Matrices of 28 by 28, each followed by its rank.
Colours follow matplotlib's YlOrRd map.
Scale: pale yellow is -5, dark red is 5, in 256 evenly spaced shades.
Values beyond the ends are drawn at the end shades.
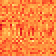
five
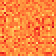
five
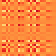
one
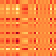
one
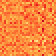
five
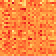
five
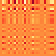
one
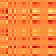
one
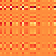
one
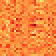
five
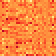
five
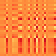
one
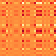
one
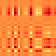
one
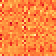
five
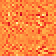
five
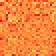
five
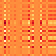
one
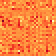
five
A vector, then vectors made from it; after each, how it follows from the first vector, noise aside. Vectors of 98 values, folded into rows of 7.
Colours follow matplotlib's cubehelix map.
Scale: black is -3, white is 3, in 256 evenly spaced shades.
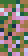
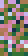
reversed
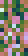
sign-scrambled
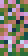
reversed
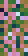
sign-scrambled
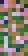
wrapped around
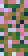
wrapped around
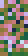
reversed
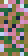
wrapped around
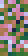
reversed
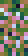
sign-scrambled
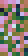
negated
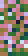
reversed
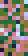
wrapped around
